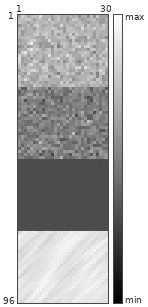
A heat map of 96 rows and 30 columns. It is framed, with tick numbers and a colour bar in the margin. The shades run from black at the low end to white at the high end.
The table splits into 4 rows of 1 panel. Panel 1,1: high, fine-grained. Panel 2,1: middling, fine-grained. Panel 3,1: low, flat. Panel 4,1: very high, slanting up to the right, faint in contrast.
